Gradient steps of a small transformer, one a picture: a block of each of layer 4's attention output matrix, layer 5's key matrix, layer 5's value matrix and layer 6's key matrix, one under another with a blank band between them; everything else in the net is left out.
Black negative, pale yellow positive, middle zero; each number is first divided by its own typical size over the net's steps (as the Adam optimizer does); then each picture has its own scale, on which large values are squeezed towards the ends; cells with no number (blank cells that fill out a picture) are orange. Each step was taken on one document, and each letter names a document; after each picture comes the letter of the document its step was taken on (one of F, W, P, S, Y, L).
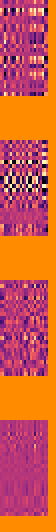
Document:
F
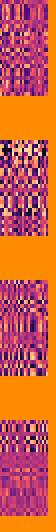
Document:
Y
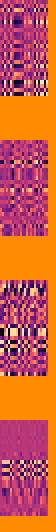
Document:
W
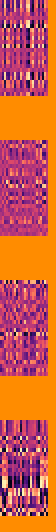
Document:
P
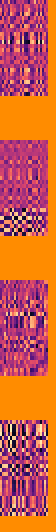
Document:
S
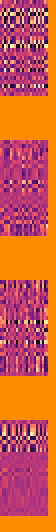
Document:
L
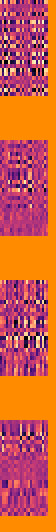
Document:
L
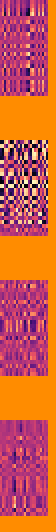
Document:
P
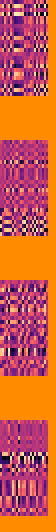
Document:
W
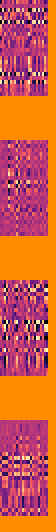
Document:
L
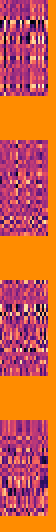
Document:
P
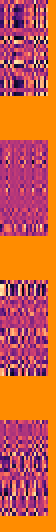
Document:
W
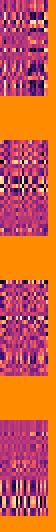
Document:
F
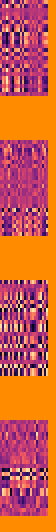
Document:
Y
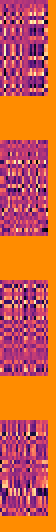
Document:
F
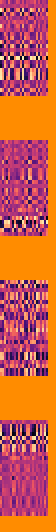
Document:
S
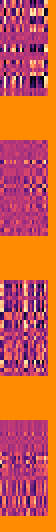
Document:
F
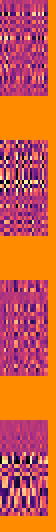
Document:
L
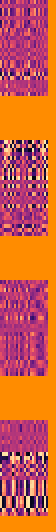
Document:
Y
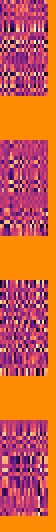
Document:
L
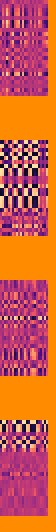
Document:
Y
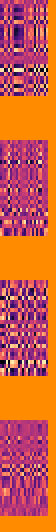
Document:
W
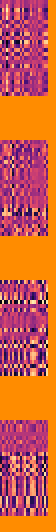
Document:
Y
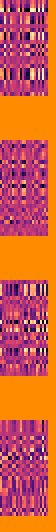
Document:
P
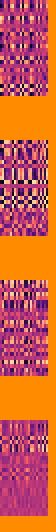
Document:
S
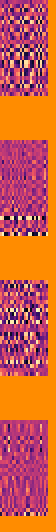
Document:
S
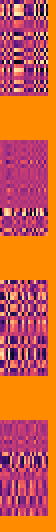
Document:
W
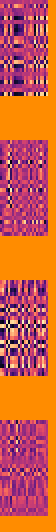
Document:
W
